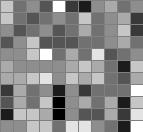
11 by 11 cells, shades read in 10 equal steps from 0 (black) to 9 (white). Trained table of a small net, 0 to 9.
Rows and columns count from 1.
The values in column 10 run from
1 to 7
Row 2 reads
7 4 3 4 5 4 7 4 5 6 2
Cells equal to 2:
6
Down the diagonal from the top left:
7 4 4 3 4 6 6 4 6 2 9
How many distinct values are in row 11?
6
